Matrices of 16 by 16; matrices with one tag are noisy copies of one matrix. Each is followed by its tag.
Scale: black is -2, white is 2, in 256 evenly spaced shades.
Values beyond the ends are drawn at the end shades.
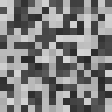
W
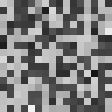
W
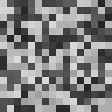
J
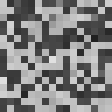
J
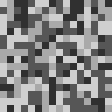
W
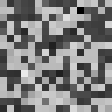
J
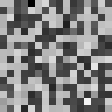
W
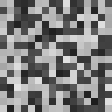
W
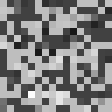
J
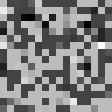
J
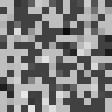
W
